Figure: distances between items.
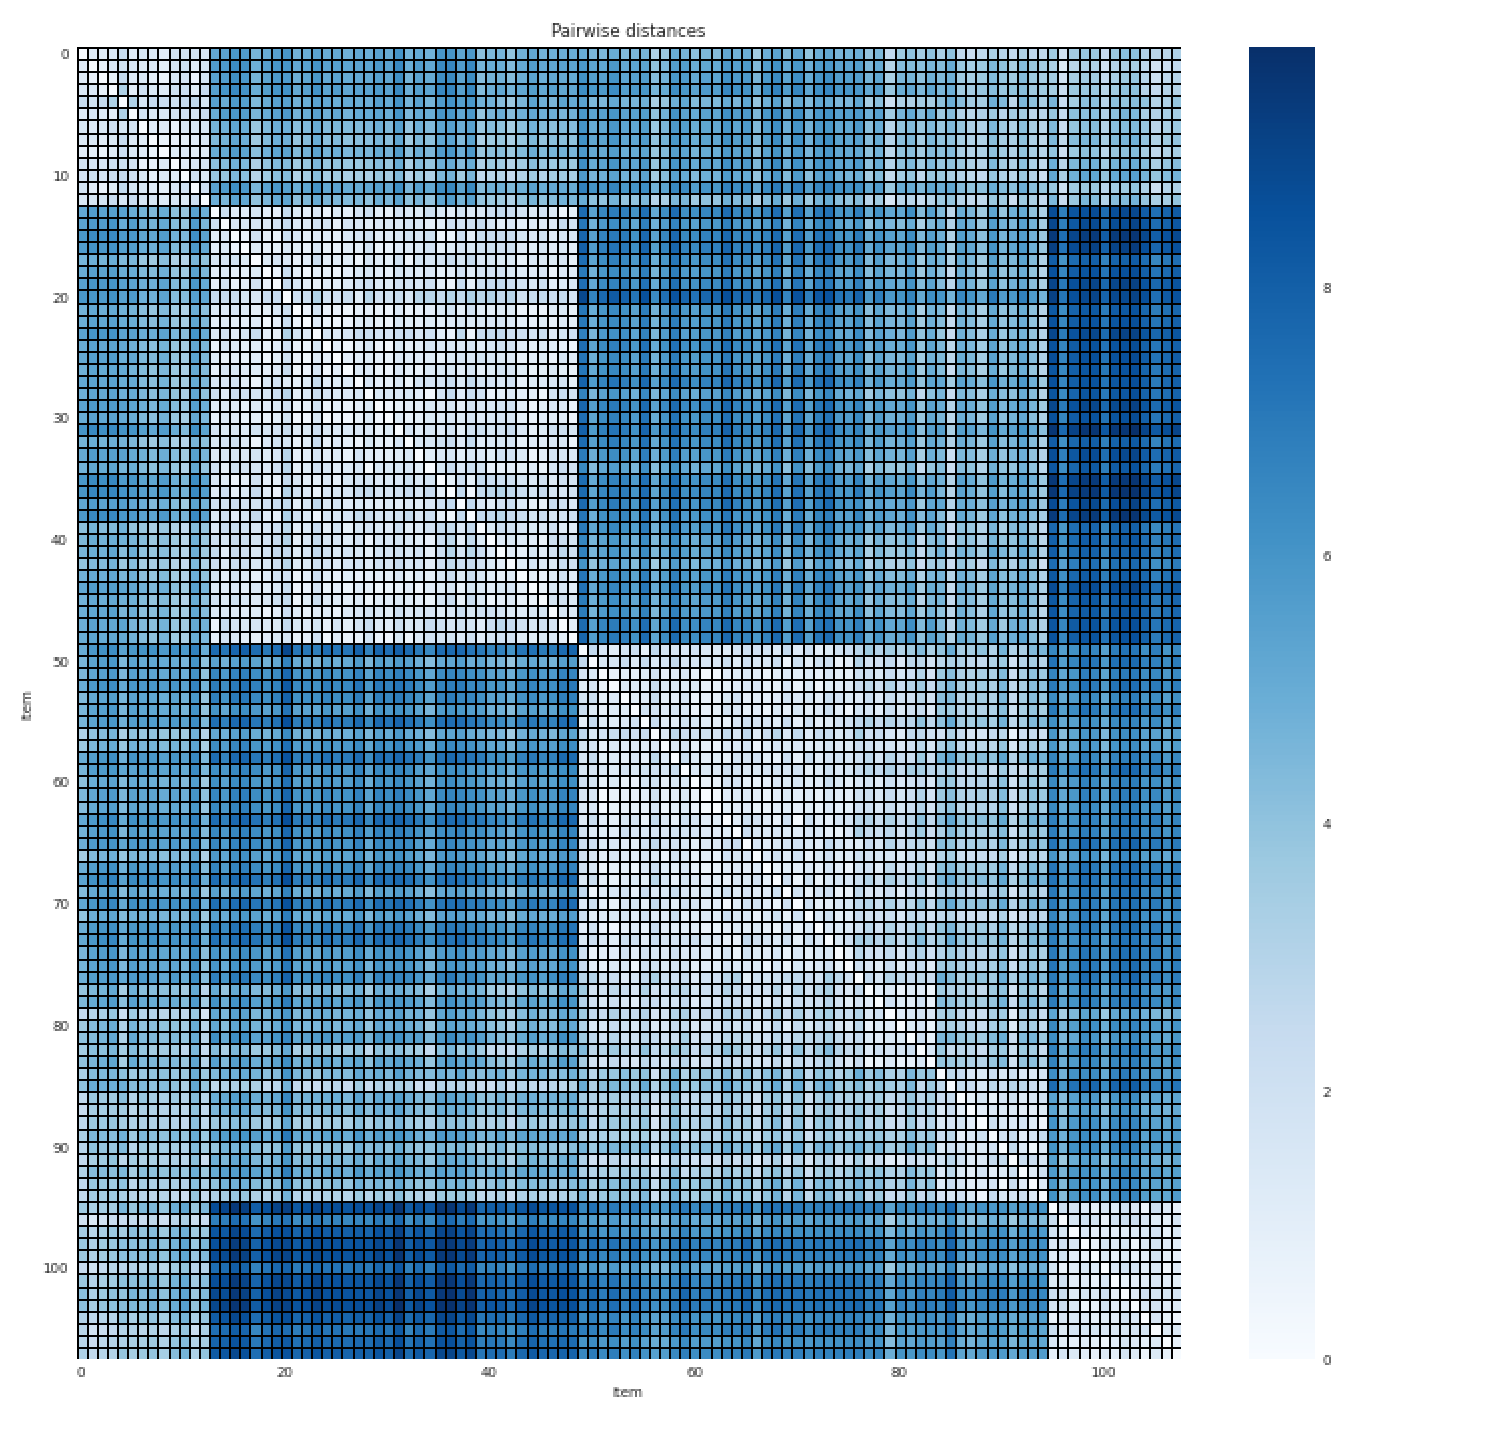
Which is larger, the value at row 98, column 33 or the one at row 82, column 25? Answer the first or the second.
the first
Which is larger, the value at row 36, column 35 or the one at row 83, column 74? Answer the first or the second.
the second
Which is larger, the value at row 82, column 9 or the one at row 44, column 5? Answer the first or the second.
the second
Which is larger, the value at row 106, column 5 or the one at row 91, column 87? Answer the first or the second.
the first
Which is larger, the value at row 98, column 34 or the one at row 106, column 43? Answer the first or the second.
the first
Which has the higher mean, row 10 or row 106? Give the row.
106
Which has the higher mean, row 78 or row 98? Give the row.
98
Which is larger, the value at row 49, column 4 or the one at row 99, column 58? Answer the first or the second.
the second
